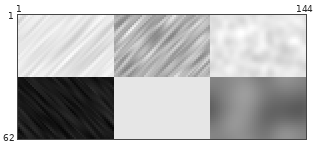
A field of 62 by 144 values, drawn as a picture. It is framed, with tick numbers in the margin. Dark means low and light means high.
It is made of 2 by 3 panels. Panel 1,1: very high, slanting up to the right, faint in contrast. Panel 1,2: high, slanting up to the right. Panel 1,3: very high, blotchy, faint in contrast. Panel 2,1: very low, slanting down to the right, faint in contrast. Panel 2,2: very high, flat. Panel 2,3: middling, smooth.
